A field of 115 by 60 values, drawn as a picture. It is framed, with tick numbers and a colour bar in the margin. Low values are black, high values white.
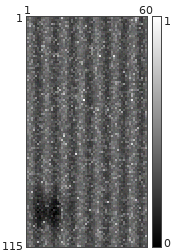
No single row or column stands out from its neighbours. The ninth with the lowest average is the bottom left. Stripes running up and down repeat 7 times from left to right. No overall slope runs across the table. One dip sinks in the bottom left.
